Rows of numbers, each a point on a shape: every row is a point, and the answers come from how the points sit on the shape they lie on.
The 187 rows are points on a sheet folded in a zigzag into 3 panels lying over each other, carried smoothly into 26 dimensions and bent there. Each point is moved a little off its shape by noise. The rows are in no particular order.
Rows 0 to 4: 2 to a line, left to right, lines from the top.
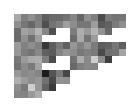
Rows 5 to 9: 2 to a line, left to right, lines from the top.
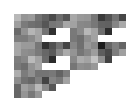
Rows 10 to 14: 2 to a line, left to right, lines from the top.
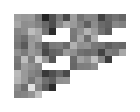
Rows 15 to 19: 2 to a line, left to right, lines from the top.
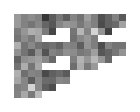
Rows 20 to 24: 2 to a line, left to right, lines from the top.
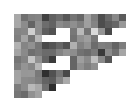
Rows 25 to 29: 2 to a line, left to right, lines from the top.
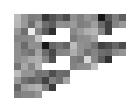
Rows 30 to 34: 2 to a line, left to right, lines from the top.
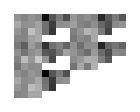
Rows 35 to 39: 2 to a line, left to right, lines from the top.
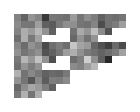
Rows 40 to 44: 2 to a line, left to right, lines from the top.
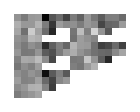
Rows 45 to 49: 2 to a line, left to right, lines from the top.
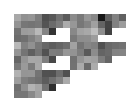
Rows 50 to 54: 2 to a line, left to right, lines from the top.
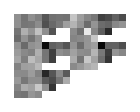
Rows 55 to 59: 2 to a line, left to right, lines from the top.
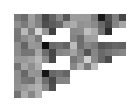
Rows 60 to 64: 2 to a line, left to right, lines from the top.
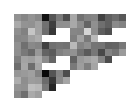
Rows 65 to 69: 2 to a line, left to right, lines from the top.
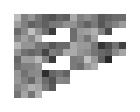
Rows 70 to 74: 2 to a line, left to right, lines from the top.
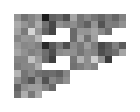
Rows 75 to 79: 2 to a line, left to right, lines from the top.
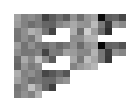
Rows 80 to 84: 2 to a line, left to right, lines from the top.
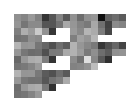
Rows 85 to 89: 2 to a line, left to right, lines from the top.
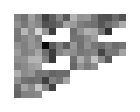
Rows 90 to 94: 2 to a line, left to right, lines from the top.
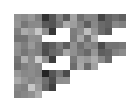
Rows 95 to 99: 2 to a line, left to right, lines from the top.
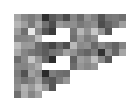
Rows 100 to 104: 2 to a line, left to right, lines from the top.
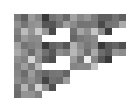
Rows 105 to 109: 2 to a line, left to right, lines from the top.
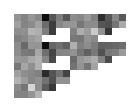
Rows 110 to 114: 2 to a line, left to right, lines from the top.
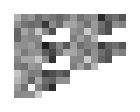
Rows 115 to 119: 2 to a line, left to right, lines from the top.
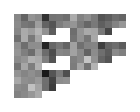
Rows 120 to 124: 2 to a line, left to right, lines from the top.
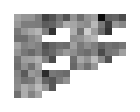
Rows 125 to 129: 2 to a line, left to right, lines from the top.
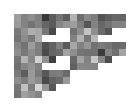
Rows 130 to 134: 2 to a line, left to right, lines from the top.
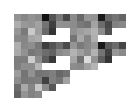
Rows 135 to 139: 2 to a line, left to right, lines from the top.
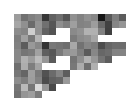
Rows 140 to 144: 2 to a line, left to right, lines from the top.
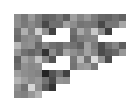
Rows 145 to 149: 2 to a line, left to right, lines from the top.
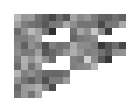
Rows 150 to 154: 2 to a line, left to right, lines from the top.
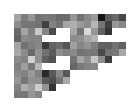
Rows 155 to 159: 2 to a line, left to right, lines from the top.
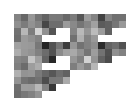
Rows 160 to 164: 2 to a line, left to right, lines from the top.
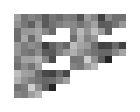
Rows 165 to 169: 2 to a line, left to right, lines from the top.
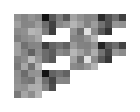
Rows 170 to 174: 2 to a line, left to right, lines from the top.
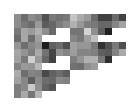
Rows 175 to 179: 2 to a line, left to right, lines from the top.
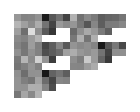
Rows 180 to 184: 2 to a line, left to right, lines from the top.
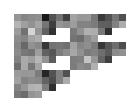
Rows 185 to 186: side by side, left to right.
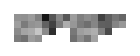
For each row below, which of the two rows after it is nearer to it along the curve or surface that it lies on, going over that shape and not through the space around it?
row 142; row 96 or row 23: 23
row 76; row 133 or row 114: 133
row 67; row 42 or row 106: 106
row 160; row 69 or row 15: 69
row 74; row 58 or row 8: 58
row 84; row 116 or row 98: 98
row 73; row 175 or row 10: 10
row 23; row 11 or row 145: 145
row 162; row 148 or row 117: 148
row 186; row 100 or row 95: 100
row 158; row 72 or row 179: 179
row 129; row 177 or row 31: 177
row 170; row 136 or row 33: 33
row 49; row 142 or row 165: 142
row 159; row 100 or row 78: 100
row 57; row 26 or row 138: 138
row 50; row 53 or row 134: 134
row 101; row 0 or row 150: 150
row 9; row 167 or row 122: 122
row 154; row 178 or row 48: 178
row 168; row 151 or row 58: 151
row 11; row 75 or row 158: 158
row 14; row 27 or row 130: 130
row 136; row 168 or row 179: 168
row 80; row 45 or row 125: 45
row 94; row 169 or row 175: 175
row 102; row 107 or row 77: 107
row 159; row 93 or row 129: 129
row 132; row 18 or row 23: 23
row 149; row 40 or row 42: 42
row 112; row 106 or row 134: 106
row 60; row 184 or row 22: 22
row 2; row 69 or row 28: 28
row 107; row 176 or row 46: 176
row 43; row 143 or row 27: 143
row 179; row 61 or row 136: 61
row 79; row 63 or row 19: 63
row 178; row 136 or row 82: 136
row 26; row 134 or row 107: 134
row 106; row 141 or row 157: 141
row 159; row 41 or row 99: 41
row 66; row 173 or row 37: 37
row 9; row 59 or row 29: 29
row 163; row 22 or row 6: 6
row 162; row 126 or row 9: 9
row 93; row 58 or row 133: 58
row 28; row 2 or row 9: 2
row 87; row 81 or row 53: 53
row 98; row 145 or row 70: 145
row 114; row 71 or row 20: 20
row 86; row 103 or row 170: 103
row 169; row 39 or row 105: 39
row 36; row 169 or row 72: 72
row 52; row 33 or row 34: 33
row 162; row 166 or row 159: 166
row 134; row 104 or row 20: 104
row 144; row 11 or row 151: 151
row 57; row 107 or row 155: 107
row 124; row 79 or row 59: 59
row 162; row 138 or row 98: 98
